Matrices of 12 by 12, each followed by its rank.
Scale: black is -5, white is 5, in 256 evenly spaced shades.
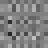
two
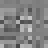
two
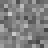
full rank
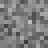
full rank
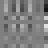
one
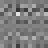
two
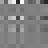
one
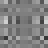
one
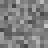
full rank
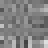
two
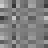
one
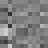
two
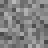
full rank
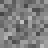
full rank
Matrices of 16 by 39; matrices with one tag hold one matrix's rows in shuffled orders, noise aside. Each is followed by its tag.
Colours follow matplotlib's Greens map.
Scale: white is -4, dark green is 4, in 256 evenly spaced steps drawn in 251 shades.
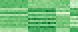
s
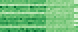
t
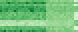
t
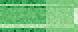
t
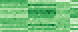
s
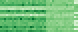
t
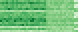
t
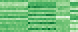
s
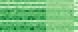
t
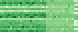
t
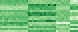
s
